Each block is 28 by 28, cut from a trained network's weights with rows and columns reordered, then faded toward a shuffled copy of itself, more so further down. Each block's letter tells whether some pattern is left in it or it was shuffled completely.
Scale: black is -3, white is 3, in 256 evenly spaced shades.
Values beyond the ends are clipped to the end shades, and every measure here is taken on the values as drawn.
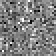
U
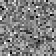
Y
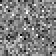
Y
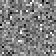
Y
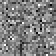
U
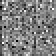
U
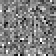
U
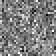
Y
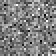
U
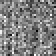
U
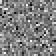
Y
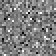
Y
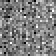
U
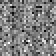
U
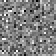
Y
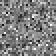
Y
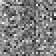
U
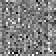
U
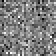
U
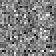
U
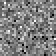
Y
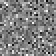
Y
